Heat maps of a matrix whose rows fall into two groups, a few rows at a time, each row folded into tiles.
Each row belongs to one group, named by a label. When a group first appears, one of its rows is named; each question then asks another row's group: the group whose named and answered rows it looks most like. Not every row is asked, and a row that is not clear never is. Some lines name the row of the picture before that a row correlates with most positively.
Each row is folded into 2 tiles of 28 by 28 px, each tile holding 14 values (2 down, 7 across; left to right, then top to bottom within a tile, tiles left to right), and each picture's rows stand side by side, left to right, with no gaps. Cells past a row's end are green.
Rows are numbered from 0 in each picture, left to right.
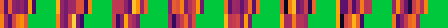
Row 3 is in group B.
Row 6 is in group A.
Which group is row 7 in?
A
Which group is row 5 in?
A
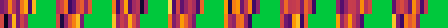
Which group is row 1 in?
A
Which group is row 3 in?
A
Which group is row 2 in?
A
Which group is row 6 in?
A
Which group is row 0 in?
A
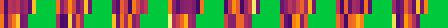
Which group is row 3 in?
A
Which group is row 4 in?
B
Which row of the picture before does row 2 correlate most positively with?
2
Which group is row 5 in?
B
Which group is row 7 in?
A
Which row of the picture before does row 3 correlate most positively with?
3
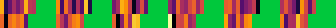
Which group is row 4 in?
B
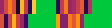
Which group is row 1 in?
A
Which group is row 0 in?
A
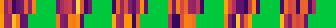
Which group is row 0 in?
A
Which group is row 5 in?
A
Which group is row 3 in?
B
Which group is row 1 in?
A
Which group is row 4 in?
B
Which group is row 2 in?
B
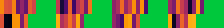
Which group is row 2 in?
B
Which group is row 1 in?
A
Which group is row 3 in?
B
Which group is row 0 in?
B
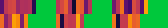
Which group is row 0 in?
B
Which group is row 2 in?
A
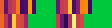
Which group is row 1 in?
B
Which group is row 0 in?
B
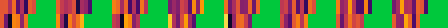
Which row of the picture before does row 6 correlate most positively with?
0
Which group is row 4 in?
A
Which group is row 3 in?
A
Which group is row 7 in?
B
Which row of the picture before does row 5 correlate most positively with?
1
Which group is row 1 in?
B
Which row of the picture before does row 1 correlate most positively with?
0
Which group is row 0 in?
B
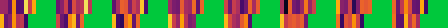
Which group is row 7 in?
B
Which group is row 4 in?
A
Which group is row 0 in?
A
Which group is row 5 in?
A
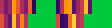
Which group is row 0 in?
B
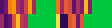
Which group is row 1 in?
B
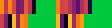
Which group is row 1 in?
B
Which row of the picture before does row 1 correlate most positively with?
1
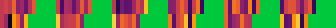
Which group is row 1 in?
A
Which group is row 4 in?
A
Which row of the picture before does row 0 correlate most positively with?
1
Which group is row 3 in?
B
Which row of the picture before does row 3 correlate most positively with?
1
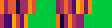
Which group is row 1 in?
A
